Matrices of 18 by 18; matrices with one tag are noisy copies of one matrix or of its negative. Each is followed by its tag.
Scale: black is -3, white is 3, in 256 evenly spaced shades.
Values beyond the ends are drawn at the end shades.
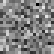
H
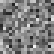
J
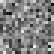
J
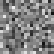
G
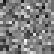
H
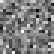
J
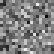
H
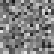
G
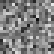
J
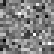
H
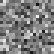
H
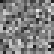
J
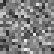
H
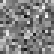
H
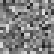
G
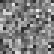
J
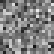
J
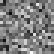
H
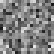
J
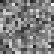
J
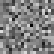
G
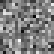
J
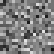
H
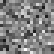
H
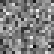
J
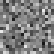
G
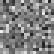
G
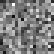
J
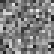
J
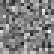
G
